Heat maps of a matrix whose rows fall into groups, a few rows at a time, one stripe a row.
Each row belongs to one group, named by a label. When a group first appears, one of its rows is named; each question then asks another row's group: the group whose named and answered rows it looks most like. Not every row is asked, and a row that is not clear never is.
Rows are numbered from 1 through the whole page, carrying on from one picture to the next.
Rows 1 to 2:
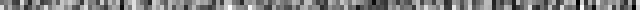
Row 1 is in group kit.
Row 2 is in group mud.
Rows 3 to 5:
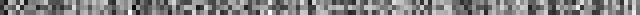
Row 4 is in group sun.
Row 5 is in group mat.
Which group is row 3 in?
mat
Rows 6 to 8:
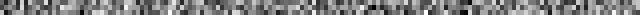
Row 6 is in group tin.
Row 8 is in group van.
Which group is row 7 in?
kit
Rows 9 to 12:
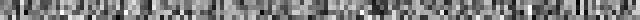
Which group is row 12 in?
tin
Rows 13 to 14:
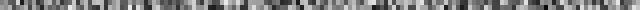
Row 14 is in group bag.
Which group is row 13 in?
sun
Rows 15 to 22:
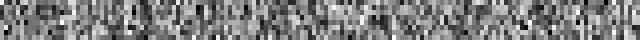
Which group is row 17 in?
sun
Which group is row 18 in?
kit
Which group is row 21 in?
van
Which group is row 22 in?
mat
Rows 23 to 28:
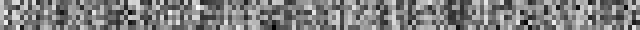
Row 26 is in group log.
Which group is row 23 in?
log
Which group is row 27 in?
van
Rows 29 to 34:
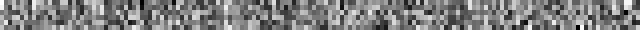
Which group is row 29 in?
mat
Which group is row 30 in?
van
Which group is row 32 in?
log
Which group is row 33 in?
van
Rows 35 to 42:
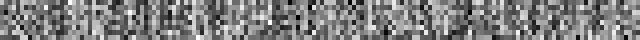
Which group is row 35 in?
tin
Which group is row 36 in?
mat
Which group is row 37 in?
tin
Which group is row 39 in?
mat
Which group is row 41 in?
van
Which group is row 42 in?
kit
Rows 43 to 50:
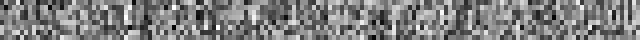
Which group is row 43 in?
sun
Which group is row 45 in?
mud
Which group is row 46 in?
mud
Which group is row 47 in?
kit
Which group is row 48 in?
mat
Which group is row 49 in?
log
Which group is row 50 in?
kit
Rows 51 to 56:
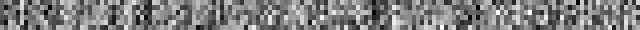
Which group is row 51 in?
kit
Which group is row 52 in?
van
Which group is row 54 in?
mat
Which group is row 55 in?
mat
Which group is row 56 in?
mud
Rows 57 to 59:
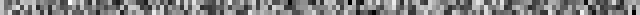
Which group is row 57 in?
tin
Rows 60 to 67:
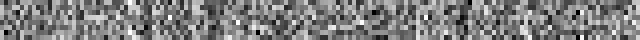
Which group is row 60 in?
tin
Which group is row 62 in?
bag
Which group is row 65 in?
bag
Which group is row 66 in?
tin
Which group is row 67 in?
mud
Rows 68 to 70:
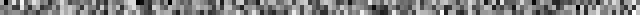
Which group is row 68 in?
tin
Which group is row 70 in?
mud
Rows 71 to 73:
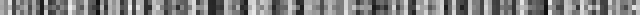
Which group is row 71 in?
bag
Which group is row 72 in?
bag
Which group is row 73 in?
bag
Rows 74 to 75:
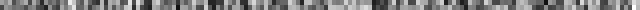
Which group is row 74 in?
bag
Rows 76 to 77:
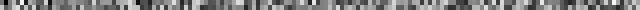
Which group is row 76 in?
tin
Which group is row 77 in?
log
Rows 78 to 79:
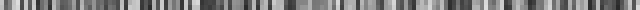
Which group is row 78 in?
log
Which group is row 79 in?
log
